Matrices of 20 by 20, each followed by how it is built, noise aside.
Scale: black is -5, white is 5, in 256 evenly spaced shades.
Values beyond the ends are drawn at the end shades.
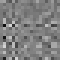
low rank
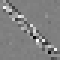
banded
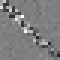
banded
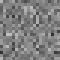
low rank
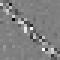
banded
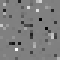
sparse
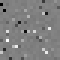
sparse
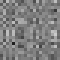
low rank
